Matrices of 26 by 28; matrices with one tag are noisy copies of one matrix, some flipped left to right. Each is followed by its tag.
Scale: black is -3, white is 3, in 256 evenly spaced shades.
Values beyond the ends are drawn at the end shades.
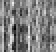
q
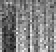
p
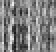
q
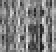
q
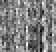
q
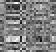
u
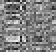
u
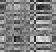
u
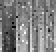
p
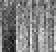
p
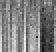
p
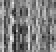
q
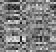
u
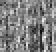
q
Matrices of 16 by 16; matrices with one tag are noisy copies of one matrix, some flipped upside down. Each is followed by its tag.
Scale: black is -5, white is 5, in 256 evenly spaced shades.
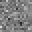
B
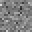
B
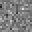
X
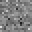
B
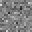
B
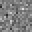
X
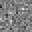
X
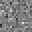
X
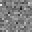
B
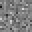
X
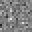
X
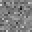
B
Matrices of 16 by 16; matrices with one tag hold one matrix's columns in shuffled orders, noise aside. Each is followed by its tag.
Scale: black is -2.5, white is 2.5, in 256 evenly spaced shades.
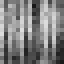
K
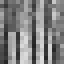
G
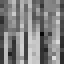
G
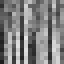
G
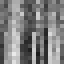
G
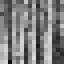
G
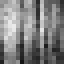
K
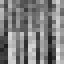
G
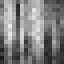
K
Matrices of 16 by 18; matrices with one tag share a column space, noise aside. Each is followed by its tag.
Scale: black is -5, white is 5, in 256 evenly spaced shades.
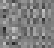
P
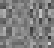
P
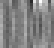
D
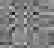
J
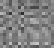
J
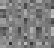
P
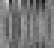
D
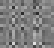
J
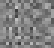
P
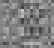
P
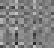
J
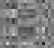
P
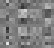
P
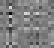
J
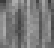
D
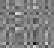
J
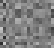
P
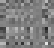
P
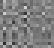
J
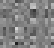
P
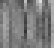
D
